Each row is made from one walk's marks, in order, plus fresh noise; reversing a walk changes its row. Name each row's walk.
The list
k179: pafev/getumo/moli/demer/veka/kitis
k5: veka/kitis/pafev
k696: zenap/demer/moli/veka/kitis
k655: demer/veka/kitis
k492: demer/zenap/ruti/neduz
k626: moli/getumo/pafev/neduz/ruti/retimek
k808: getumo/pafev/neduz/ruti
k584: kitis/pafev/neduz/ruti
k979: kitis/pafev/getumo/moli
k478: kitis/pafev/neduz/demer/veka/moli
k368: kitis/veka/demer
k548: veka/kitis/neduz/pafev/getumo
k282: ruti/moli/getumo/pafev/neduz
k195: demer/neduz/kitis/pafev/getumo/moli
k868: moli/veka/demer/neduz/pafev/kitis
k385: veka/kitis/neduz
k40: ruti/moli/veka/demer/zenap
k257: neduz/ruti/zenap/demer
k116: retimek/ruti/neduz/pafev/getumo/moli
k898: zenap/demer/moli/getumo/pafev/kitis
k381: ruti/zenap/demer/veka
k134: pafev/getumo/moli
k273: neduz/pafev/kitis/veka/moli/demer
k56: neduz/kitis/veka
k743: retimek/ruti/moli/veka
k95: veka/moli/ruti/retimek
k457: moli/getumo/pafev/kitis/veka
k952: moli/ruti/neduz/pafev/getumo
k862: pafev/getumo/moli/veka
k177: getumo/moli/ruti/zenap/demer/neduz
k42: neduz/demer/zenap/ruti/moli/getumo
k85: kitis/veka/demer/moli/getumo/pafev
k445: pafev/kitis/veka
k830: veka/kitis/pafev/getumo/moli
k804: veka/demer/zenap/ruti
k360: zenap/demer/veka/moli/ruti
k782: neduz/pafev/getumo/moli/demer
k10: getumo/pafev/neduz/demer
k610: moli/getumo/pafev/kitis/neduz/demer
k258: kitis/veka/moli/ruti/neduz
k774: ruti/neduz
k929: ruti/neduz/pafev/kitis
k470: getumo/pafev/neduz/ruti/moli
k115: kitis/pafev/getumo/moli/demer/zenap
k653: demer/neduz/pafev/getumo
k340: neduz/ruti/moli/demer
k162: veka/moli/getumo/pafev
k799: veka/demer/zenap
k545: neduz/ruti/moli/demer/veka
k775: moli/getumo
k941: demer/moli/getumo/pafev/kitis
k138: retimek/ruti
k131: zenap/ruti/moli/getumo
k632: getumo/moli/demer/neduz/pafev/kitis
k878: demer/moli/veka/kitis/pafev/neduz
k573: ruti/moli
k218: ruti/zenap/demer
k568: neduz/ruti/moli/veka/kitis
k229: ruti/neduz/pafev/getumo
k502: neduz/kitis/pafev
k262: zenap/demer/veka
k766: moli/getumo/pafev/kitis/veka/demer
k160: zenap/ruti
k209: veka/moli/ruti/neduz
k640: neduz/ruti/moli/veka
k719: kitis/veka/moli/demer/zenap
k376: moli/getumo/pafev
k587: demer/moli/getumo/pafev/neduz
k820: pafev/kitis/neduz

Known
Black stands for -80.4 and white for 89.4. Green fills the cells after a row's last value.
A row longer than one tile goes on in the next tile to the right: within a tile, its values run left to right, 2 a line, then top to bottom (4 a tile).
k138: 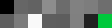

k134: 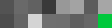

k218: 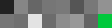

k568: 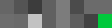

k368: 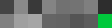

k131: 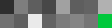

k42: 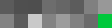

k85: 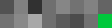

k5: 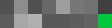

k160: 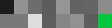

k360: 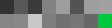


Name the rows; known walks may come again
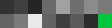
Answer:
k95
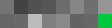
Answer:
k782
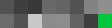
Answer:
k340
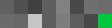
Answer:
k568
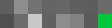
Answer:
k929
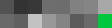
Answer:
k587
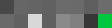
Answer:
k774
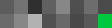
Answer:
k258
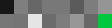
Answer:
k218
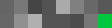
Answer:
k830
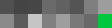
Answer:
k42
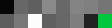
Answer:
k138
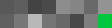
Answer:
k766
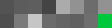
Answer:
k862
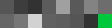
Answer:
k209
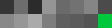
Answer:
k655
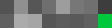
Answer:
k5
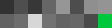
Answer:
k40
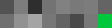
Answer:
k85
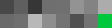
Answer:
k941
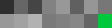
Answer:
k262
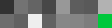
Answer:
k131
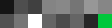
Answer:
k743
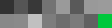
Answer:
k360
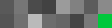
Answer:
k457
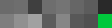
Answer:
k56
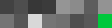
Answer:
k775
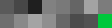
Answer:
k878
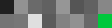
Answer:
k160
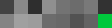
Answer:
k368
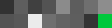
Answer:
k573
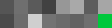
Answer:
k134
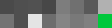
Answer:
k177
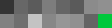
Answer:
k492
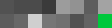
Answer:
k376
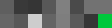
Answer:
k640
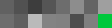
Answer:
k632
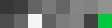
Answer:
k116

